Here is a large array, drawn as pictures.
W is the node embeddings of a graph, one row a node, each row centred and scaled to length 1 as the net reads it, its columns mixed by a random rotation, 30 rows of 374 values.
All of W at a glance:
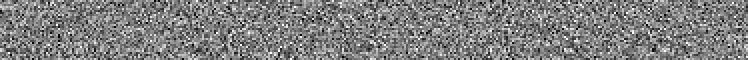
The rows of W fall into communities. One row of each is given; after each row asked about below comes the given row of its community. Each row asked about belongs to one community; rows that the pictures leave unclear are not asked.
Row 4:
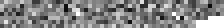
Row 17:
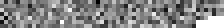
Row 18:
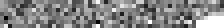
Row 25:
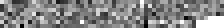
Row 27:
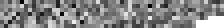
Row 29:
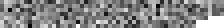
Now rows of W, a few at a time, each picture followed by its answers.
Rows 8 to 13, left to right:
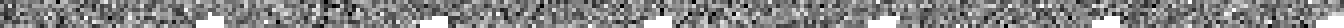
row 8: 17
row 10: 17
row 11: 27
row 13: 18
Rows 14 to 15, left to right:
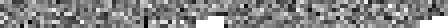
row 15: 4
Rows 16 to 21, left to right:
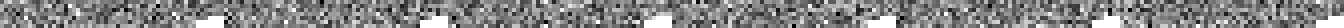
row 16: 4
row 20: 17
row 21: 29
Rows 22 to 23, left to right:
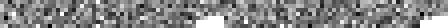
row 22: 18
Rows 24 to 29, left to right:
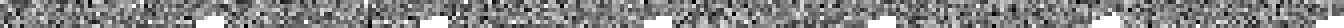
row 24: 25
